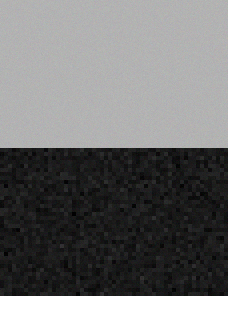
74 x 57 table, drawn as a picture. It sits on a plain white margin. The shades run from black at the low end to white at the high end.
The table splits into 2 rows of 1 panel. Panel 1,1: high, flat. Panel 2,1: very low, fine-grained, faint in contrast.
